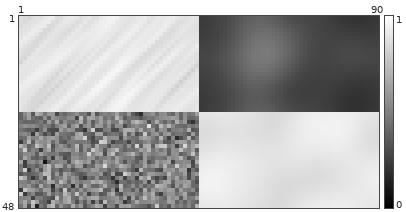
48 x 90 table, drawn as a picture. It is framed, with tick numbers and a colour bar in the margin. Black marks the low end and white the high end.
It is made of 2 by 2 panels. Panel 1,1: very high, slanting up to the right, faint in contrast. Panel 1,2: low, smooth. Panel 2,1: middling, fine-grained, strong in contrast. Panel 2,2: very high, smooth, faint in contrast.
